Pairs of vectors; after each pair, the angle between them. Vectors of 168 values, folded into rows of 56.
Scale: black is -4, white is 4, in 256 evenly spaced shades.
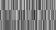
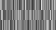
partly aligned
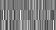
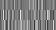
nearly parallel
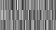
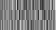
partly opposed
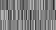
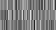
nearly opposite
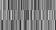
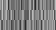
nearly parallel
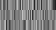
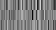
partly aligned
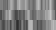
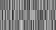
orthogonal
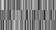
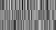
partly opposed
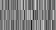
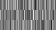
nearly opposite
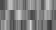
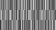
orthogonal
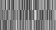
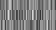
orthogonal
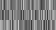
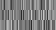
nearly parallel
